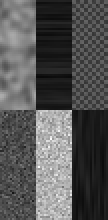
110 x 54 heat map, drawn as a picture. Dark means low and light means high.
The table splits into 2 rows of 3 panels. Panel 1,1: middling, blotchy. Panel 1,2: very low, streaked across, faint in contrast. Panel 1,3: low, checkered. Panel 2,1: low, fine-grained. Panel 2,2: high, fine-grained. Panel 2,3: very low, streaked downward, faint in contrast.
